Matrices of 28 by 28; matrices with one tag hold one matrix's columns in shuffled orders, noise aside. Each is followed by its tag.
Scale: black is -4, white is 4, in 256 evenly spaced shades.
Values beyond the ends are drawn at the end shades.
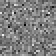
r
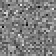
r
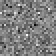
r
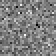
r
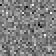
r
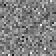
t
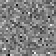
t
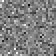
t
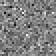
r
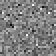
r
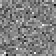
t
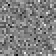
t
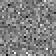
t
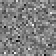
t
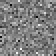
t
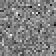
r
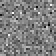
r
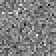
r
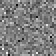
t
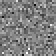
t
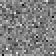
t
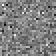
r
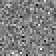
t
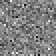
t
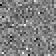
t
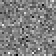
t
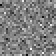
t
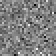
t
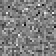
r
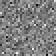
t
